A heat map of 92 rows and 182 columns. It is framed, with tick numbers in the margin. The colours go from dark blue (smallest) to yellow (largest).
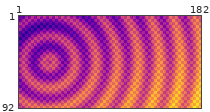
Ninth with the highest average: bottom right. Ninth with the lowest average: top left. Slope: up to the bottom right. Rings: centred on the middle left.
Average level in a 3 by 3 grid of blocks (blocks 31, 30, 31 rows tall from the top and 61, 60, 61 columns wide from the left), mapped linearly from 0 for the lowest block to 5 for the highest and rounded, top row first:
013 / 124 / 245
